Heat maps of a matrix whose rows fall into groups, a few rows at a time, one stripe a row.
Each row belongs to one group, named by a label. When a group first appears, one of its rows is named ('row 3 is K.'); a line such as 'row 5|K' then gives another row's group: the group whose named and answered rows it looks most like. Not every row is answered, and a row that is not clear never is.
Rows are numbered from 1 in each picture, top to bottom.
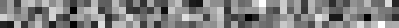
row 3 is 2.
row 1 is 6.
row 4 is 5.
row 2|6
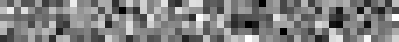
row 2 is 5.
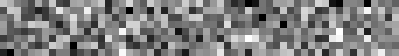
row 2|6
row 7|6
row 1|2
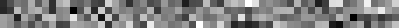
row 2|5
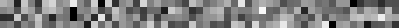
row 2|6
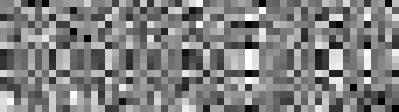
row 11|2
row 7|2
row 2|6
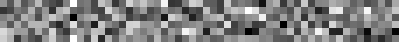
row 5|2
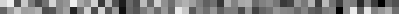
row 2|5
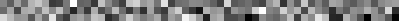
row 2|6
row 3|2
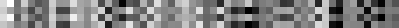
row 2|2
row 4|2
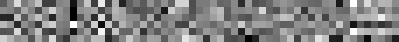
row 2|6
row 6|2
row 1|5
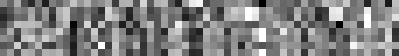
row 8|6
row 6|6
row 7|5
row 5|6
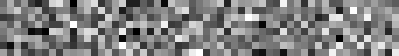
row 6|5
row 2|5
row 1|6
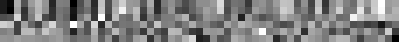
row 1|5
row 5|6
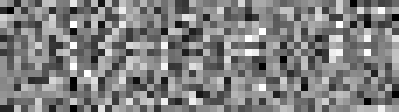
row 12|6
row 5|6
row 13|6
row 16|5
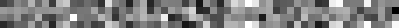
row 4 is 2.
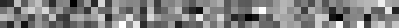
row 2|6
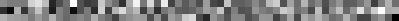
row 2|5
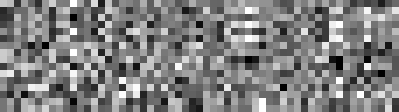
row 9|2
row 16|6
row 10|5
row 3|5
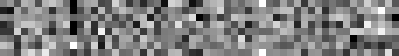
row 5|5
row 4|5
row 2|5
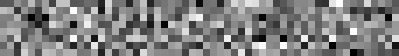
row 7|6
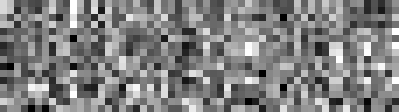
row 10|5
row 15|2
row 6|6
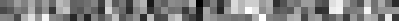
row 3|6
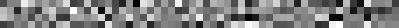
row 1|5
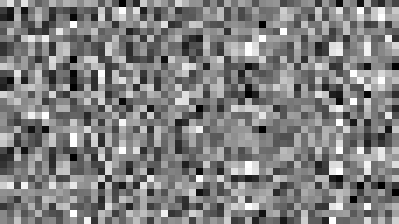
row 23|5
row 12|5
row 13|5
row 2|5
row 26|2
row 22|5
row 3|5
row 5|6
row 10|2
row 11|5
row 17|6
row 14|2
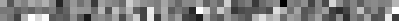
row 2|2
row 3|6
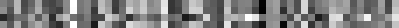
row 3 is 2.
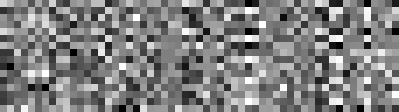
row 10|5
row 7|2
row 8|5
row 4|6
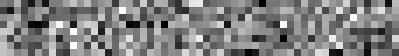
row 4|6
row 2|5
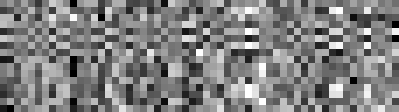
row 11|6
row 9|5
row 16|5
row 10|6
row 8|2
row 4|2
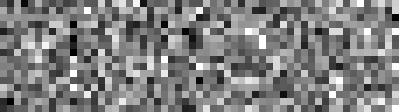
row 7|6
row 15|5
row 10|2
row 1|5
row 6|6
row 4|6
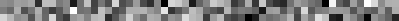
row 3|2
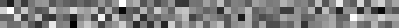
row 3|5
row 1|5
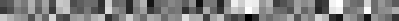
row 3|2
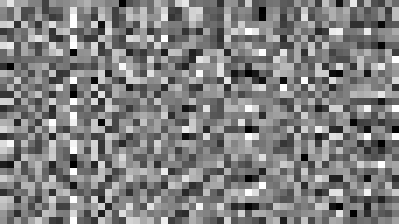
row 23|6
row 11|2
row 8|6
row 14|5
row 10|5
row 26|2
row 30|2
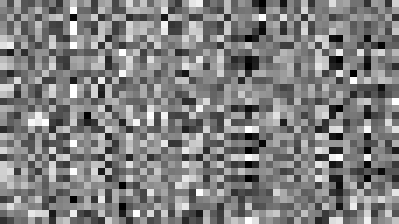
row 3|6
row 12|5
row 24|2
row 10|2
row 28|2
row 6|2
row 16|2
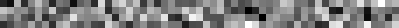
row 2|2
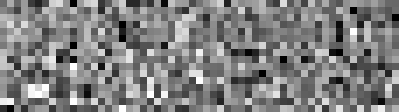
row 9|6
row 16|5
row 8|2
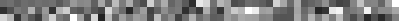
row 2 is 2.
